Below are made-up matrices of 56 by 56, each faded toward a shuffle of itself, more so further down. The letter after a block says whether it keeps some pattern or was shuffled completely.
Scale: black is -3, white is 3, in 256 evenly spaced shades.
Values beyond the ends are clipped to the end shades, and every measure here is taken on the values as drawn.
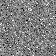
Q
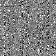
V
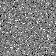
Q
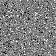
Q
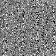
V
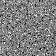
Q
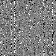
V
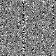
V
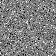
Q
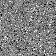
Q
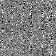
V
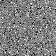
Q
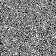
Q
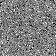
Q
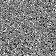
Q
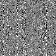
V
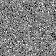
Q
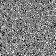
Q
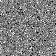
Q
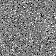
Q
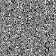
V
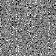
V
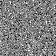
Q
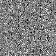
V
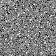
Q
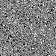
Q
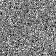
Q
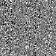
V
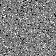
Q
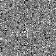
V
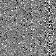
V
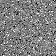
Q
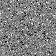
Q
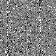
V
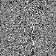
V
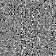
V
